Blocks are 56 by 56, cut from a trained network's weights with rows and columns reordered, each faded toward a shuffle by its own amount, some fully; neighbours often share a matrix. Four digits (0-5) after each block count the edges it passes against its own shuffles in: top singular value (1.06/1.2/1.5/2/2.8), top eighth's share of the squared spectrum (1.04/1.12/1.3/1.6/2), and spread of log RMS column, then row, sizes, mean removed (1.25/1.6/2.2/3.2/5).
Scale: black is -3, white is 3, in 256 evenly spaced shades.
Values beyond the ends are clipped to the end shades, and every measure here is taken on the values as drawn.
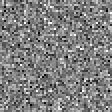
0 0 0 0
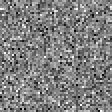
1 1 0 0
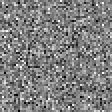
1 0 0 0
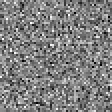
0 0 0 0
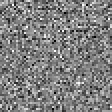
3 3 0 2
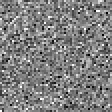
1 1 0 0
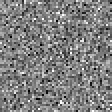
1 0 0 0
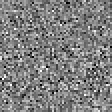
2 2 0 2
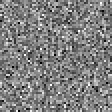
0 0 0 0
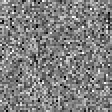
0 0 0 0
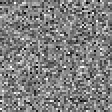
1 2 0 1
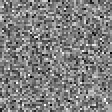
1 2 0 0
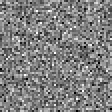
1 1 0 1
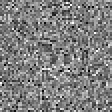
3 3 0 1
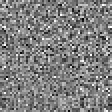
3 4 1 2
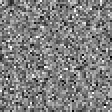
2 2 0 0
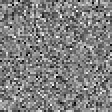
2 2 0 1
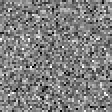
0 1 0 0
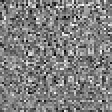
3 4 2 3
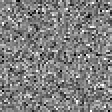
1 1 0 0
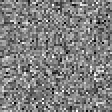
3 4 1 2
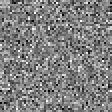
2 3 1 1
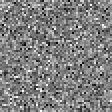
1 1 0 0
